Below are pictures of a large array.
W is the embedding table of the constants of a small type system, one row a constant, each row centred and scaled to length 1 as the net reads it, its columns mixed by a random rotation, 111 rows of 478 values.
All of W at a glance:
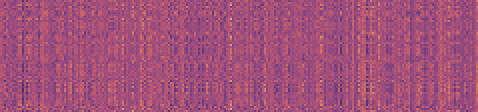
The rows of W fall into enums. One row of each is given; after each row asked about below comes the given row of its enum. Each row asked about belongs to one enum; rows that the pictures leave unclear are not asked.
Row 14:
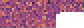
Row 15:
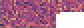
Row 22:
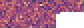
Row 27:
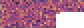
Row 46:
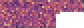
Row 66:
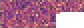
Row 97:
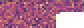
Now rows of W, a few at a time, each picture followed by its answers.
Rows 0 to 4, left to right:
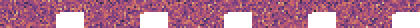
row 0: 15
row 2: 97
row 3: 14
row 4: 97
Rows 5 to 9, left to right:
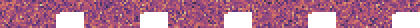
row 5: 22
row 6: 66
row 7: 15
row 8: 27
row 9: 97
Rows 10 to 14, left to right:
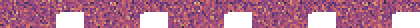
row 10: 15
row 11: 14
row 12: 14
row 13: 14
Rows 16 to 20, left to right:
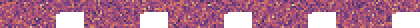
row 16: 97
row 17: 15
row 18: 22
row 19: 22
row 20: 66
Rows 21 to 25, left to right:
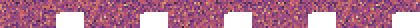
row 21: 27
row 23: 14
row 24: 14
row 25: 22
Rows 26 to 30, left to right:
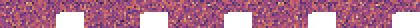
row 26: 14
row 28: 22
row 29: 14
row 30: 22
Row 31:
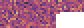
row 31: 15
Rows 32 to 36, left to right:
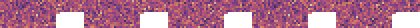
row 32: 66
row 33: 15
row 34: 97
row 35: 66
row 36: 97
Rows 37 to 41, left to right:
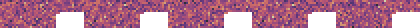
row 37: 97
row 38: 22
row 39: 27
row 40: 22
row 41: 46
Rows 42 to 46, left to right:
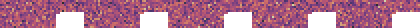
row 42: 14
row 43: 15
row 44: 97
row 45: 22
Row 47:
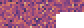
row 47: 97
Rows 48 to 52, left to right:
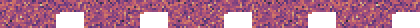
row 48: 22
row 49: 27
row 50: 97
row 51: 27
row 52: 22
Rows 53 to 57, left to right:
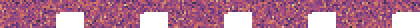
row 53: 27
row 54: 22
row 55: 15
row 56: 97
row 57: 14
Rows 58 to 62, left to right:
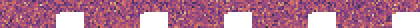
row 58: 22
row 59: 14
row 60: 15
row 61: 14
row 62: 66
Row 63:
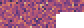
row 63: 97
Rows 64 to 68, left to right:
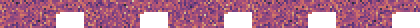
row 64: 27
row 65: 46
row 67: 27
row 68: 27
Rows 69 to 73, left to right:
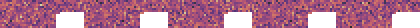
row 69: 22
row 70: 27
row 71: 15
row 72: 27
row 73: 14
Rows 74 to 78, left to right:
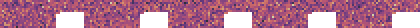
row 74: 46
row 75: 14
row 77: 22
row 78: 66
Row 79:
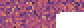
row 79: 14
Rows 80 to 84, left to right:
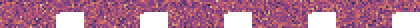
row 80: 97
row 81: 97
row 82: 46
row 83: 15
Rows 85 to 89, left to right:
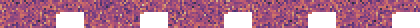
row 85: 27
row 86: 66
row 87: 15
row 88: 27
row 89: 27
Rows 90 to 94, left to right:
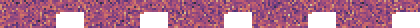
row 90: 27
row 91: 27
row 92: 15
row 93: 66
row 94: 15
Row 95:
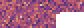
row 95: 22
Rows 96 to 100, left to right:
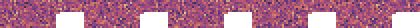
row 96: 15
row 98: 15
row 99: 27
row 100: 97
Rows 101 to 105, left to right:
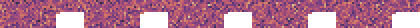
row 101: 27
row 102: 27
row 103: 22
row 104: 97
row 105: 97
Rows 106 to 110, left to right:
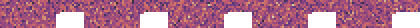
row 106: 14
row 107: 14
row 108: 22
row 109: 22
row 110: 15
